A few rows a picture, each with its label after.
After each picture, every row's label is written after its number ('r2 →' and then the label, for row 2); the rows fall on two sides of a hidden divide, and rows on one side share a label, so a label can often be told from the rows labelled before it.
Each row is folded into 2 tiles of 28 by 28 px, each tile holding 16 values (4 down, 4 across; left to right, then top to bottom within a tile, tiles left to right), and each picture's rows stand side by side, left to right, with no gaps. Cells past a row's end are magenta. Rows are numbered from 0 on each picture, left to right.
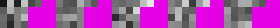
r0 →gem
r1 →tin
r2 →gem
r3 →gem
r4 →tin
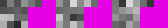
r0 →tin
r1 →tin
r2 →tin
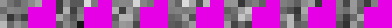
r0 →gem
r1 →gem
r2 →tin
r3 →tin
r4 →gem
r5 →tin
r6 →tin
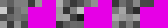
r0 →tin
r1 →tin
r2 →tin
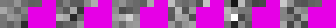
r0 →tin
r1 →tin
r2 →tin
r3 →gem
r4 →tin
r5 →tin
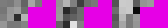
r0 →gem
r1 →tin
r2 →gem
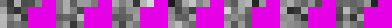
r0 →tin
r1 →gem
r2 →gem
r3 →tin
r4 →tin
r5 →tin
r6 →gem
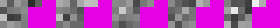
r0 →tin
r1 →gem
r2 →gem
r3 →gem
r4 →gem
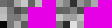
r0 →tin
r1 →tin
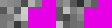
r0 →gem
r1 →gem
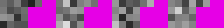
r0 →tin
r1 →gem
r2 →gem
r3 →gem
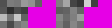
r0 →tin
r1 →gem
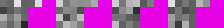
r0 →tin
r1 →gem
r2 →tin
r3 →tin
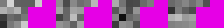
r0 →gem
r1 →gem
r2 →gem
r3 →tin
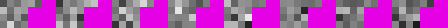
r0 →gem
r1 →gem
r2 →gem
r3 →gem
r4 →gem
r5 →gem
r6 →gem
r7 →gem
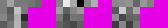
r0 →tin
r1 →gem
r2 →gem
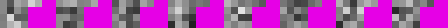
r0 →tin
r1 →tin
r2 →gem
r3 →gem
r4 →tin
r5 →tin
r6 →gem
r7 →tin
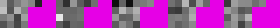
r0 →tin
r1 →tin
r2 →gem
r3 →tin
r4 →gem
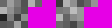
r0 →gem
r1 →gem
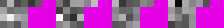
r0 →tin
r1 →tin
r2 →tin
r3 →tin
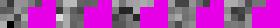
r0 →tin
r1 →tin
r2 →tin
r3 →tin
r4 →tin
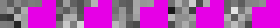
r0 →gem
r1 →gem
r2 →gem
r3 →tin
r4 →gem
